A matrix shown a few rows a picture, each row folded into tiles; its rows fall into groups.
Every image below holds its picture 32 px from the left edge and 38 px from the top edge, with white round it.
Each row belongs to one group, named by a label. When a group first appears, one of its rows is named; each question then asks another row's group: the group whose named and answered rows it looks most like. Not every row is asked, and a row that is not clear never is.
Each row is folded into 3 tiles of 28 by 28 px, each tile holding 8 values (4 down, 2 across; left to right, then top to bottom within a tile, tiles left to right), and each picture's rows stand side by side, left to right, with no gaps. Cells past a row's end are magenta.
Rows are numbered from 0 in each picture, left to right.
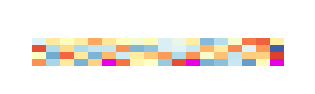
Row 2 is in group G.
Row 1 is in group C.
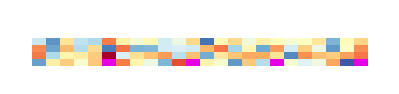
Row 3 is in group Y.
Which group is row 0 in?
G
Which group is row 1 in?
C
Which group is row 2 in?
Y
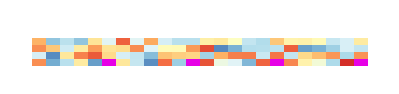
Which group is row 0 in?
Y
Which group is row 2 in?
C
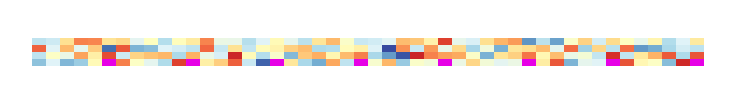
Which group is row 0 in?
G
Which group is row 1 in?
C
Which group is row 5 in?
G
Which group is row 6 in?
G
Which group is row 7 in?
C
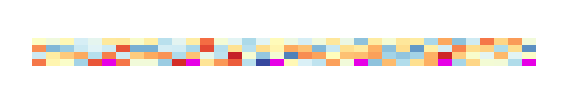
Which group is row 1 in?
C
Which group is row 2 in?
C
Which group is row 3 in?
Y
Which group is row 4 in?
G
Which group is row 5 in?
G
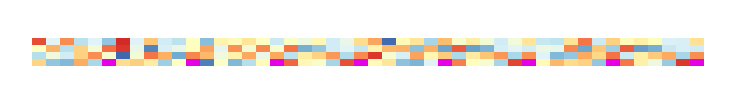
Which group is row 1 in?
C
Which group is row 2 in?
G
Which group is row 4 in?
G
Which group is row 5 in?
C
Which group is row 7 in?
C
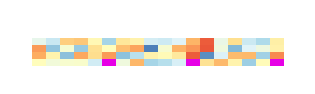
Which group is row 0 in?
G
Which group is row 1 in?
Y
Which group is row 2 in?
C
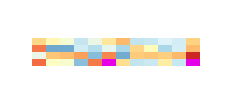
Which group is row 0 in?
C
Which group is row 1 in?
Y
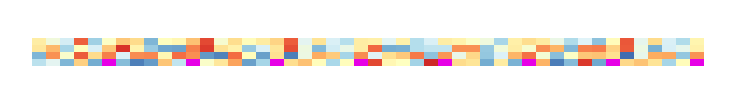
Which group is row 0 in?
Y
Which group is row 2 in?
C
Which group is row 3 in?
C
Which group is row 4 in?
C
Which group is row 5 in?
Y
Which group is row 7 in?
C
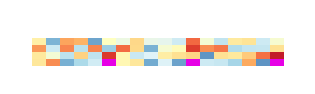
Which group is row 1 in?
Y
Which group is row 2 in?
Y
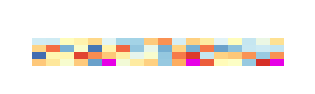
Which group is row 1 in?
G
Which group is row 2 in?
C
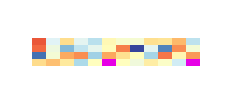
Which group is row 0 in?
C
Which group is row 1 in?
G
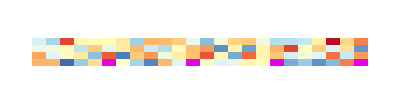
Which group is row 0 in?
G
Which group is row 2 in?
G
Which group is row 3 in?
G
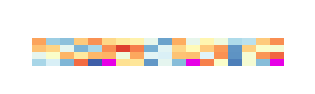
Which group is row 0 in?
Y
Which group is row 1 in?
Y
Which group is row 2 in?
Y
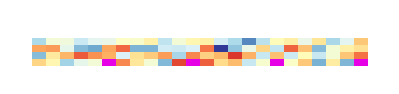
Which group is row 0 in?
Y
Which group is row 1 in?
C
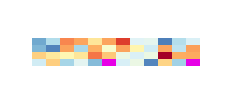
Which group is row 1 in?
Y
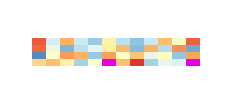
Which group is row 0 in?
C
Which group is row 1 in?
G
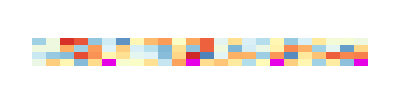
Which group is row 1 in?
G
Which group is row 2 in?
C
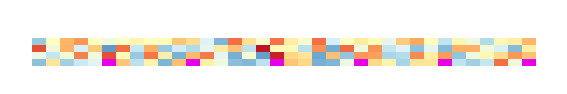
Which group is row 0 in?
G
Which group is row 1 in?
C
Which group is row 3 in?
G
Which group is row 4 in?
G
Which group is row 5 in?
Y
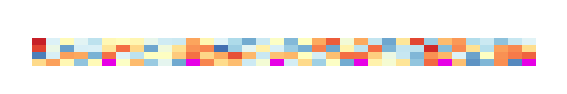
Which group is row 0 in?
C
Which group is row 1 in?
Y
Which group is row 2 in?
C
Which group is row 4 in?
G
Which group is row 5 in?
Y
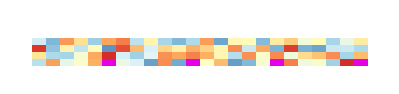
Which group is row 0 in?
G
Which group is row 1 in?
Y
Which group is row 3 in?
C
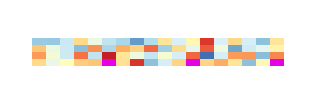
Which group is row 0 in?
G
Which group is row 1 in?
G
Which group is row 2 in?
C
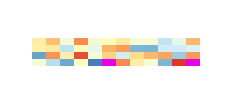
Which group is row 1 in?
C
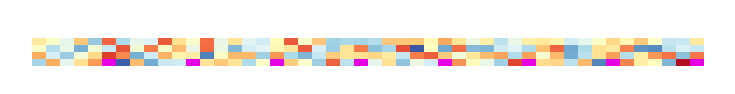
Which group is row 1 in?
G
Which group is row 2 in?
C
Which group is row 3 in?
Y
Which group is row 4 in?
G
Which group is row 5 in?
C
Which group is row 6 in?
Y
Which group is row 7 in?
C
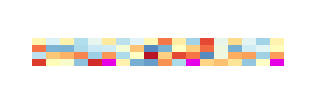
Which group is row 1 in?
Y
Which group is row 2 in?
C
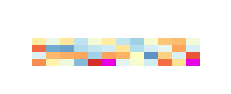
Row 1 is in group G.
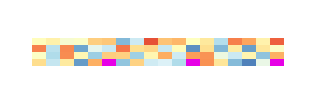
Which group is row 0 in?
C
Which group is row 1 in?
G
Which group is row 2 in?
G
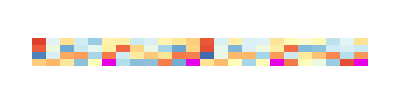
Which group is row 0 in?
C
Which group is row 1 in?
Y
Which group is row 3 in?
C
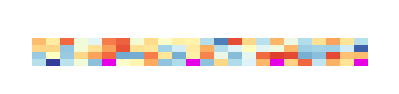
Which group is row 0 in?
Y
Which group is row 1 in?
C
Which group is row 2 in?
G
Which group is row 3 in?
G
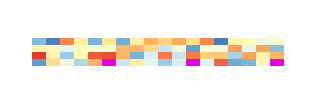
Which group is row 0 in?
G
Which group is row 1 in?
G
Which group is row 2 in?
G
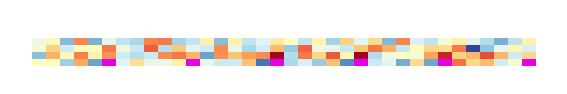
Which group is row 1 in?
G
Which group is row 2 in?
Y
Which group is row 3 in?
Y
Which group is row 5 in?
C
